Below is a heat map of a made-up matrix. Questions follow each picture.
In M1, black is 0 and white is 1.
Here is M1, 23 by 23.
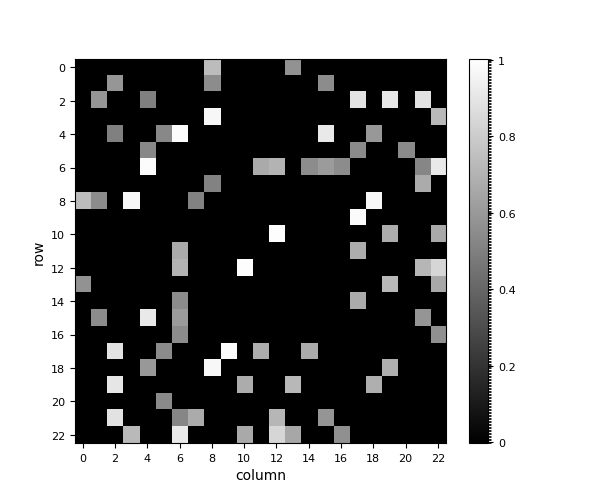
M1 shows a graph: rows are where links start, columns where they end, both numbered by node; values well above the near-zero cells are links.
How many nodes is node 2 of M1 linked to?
5
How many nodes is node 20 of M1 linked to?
1
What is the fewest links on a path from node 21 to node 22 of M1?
2
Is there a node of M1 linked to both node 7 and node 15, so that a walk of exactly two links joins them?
yes
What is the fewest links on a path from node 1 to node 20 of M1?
4
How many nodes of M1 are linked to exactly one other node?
2
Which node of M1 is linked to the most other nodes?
node 6
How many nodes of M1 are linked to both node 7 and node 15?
1
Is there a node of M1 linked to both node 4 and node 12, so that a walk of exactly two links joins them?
yes
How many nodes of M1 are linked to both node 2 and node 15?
3
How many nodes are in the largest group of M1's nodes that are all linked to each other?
3
